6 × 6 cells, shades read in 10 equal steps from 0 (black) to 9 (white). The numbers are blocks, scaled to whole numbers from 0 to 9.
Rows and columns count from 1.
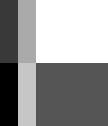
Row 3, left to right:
2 6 9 9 9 9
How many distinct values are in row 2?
3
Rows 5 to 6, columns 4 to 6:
3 3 3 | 3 3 3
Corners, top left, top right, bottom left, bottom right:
2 9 0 3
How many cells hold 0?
3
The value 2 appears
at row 1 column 1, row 2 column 1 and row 3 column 1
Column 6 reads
9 9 9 3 3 3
